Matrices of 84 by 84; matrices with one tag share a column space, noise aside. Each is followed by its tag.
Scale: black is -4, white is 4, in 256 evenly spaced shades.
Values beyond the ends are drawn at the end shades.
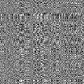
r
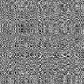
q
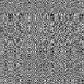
r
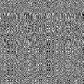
r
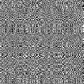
q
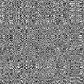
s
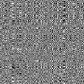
s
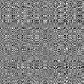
s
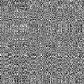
q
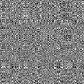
s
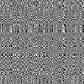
q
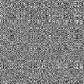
s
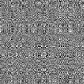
q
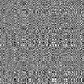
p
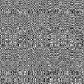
p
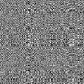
p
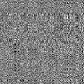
r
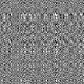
r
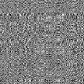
r
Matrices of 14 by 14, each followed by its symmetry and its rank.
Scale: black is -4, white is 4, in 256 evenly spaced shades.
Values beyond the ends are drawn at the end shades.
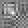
symmetric, rank two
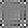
symmetric, rank one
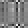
neither, rank one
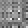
symmetric, rank two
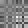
symmetric, rank one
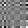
symmetric, rank one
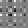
symmetric, rank one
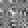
symmetric, rank two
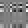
neither, rank one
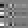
neither, rank one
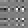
neither, rank one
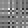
symmetric, rank one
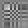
symmetric, rank one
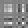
symmetric, rank one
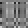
neither, rank one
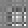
symmetric, rank one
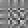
symmetric, rank two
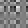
neither, rank one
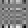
neither, rank one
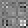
symmetric, rank two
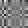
neither, rank one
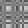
symmetric, rank one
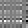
neither, rank one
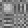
symmetric, rank two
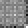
symmetric, rank two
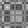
symmetric, rank two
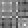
symmetric, rank two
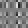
neither, rank one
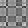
symmetric, rank one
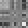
symmetric, rank two
